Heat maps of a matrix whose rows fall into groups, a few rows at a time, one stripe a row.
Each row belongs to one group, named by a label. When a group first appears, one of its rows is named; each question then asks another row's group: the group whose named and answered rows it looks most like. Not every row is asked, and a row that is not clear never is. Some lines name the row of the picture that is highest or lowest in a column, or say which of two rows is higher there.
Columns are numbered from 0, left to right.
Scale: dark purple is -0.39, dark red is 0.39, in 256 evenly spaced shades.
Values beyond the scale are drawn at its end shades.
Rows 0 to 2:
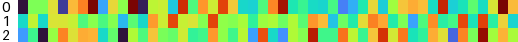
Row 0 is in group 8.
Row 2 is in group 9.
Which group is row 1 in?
9
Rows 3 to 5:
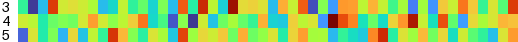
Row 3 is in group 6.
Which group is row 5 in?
8
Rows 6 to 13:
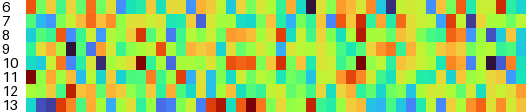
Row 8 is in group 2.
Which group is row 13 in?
6
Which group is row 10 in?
2
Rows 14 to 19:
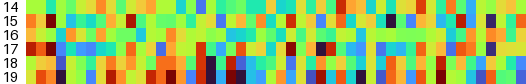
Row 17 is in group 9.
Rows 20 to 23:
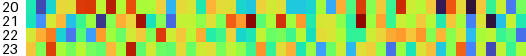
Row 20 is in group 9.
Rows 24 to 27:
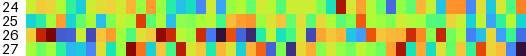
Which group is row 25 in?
2
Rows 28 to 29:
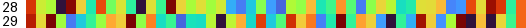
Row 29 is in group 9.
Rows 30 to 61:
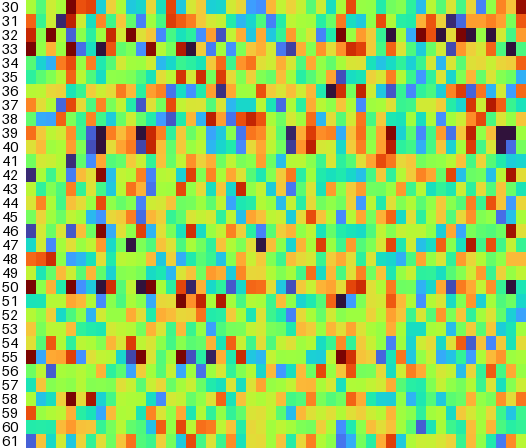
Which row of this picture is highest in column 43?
32
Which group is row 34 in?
6
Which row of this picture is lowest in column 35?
55
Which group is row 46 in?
8
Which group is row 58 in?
6
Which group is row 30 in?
6
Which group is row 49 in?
6
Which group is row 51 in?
9
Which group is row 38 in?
6
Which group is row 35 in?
9
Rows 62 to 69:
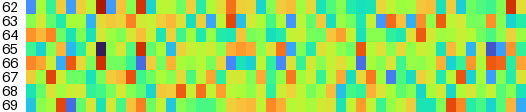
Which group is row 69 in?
2
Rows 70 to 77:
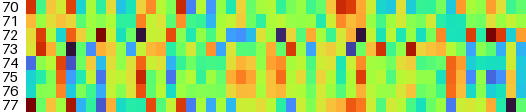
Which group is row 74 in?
2
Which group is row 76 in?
2
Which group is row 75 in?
2
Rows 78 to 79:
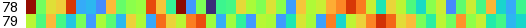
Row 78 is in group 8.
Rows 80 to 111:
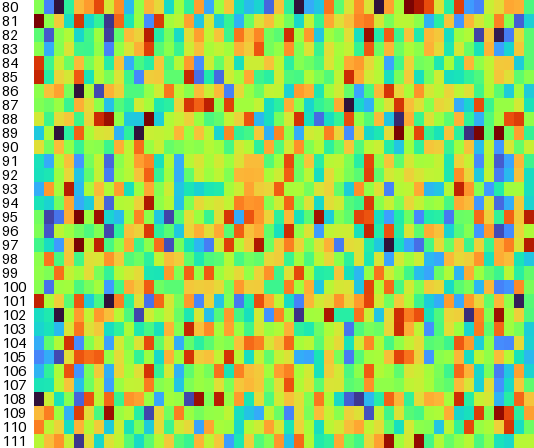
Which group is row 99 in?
9
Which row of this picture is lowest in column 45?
93
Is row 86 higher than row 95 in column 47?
No
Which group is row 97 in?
6
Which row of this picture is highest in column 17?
87
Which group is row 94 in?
2
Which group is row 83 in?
2
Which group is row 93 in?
2
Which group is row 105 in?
9
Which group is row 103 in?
9
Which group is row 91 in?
2
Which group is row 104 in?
2
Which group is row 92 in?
2
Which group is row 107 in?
2
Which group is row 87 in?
9
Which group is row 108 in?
8
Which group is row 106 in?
2
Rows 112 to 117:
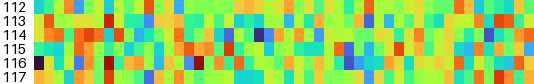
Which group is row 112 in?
2
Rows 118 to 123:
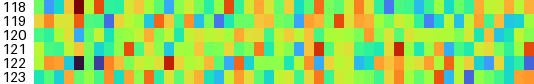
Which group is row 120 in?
2
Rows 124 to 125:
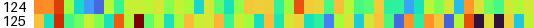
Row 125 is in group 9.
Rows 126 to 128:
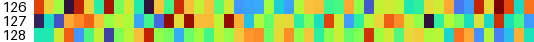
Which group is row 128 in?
2
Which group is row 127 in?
9
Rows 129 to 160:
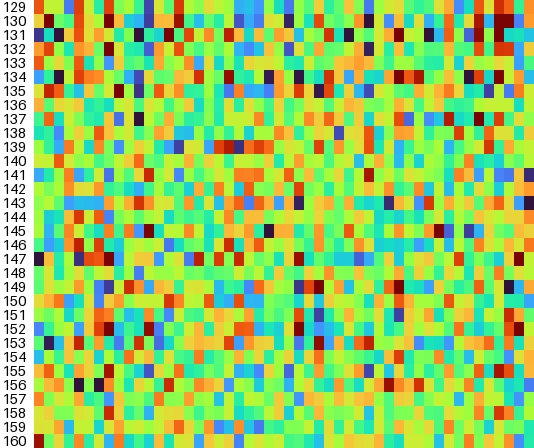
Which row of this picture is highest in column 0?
160
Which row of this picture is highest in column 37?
134
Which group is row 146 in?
6
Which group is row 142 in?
6
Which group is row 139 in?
6
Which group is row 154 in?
8
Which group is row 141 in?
2
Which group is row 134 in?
9
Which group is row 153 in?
6
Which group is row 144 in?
6
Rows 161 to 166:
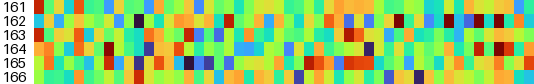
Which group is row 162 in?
9
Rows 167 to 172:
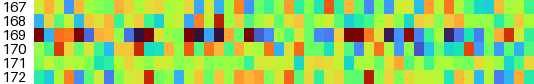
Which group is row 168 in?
8
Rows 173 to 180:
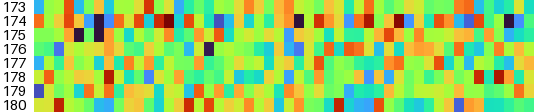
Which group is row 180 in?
9
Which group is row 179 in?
8
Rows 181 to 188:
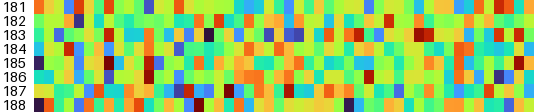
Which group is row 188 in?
8
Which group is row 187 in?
6
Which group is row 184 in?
2
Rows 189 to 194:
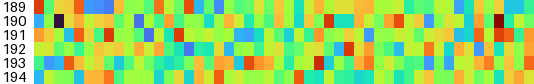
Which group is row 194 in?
8
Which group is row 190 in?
9
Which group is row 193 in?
6
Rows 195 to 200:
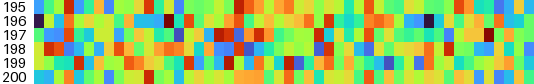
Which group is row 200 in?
2
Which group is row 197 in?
6
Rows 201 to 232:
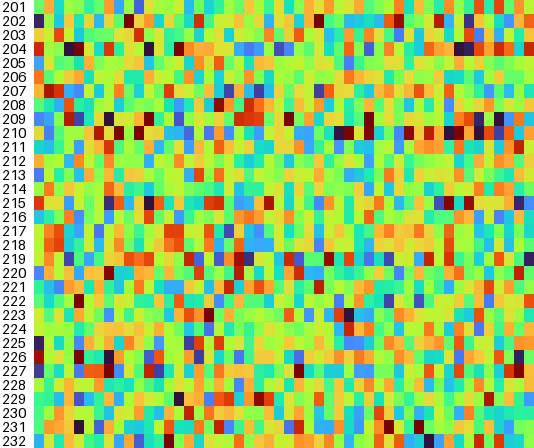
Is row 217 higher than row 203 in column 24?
Yes
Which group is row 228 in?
6
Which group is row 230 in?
9
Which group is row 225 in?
8
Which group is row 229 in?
6
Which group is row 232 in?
9
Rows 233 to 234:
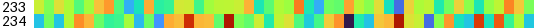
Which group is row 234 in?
9
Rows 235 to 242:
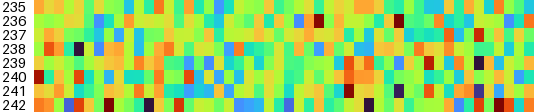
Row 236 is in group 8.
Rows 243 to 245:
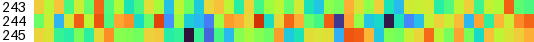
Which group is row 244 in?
6
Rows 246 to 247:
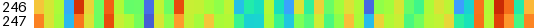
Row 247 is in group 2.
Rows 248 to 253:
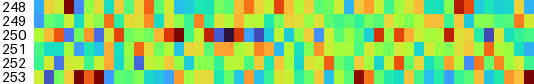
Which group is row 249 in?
8
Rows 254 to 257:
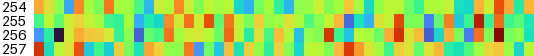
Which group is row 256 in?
9
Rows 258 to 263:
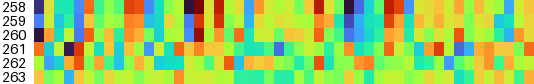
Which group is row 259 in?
8
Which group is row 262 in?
6
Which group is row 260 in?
8
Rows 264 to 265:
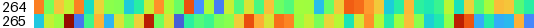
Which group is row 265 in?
2
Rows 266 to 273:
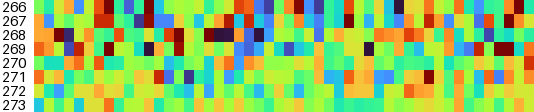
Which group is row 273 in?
8
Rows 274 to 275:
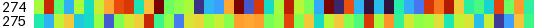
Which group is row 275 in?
2
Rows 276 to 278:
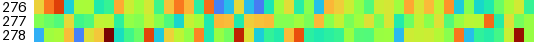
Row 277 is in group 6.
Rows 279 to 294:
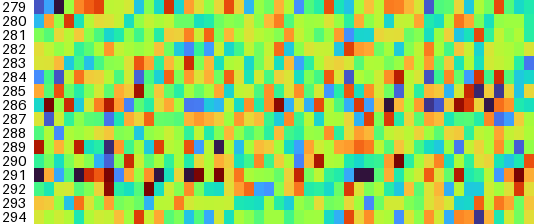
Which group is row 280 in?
2
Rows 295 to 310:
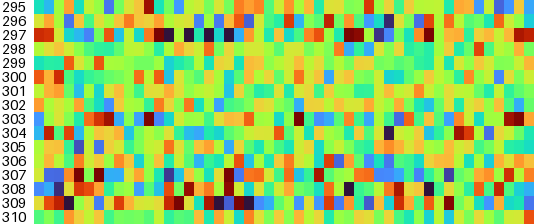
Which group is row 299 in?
6
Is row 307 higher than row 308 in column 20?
No
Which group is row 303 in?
8
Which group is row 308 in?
9
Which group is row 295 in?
2
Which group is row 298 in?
9
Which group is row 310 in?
6
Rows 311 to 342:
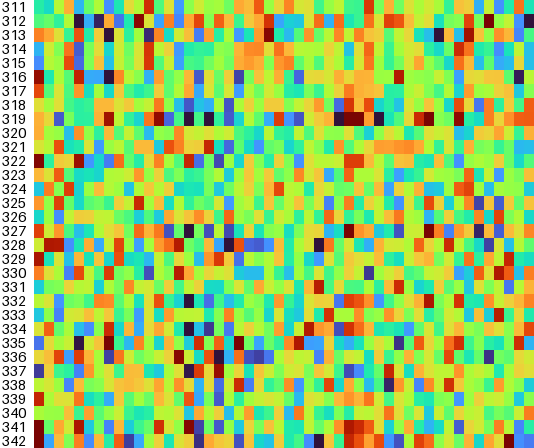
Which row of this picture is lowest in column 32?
337
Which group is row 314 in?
2
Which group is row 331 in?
8
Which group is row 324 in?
2
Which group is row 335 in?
8
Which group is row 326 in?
9
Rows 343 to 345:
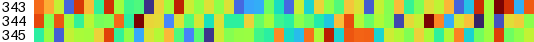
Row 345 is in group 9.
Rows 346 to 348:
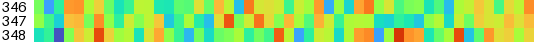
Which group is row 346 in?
6
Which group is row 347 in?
6
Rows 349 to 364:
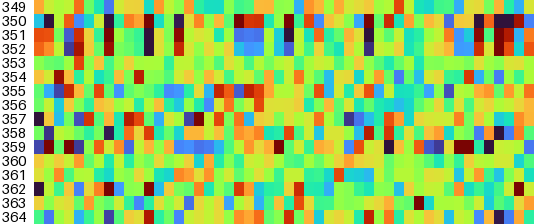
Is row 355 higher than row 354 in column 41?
No
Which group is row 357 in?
8
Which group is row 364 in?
2
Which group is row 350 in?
2
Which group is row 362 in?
8
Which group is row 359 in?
2
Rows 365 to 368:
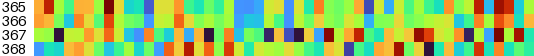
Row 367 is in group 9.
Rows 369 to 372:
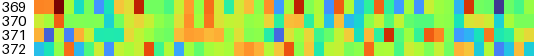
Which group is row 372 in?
2
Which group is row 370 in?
9
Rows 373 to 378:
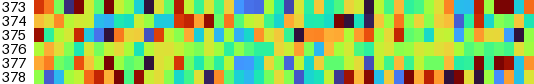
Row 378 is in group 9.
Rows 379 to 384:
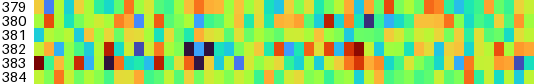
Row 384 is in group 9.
